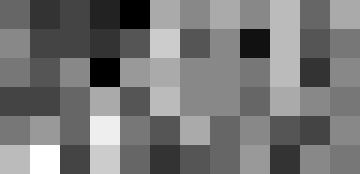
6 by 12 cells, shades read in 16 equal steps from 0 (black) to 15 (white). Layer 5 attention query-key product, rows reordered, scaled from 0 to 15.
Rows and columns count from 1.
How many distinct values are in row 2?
8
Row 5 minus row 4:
3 5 0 4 2 -6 2 -2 2 -5 -4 1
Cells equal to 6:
8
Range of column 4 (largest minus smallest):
14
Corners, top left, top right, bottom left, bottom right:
6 10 11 7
